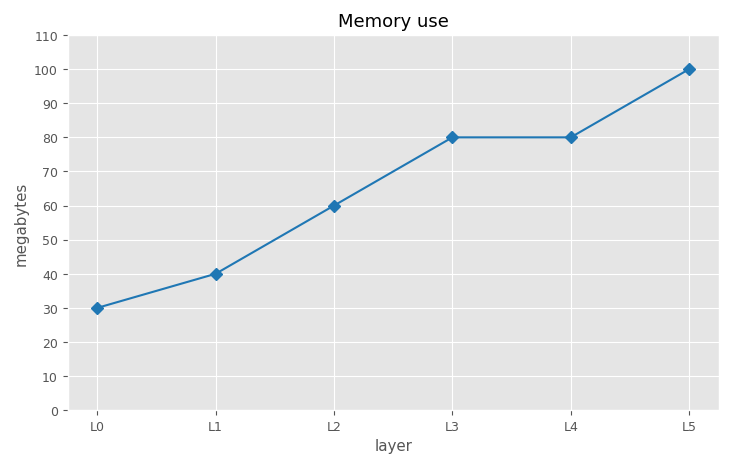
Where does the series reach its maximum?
L5
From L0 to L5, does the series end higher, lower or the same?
higher
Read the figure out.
Title: Memory use
x-axis: layer, ticks L0 L1 L2 L3 L4 L5
y-axis: megabytes, ticks 0 10 20 30 40 50 60 70 80 90 100 110
Values:
30 40 60 80 80 100
